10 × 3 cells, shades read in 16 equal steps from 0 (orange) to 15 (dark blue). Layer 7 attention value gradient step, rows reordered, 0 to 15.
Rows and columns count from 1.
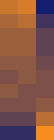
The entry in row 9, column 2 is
10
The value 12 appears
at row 2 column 3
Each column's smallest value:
3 2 0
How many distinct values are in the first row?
3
